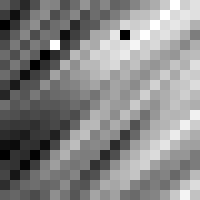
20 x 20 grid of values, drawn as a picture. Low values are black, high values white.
Grain: diagonal, up to the right. Slope: up to the right. Ninth with the highest average: top right. Lone odd cells: 2, 1 higher and 1 lower than their neighbours.
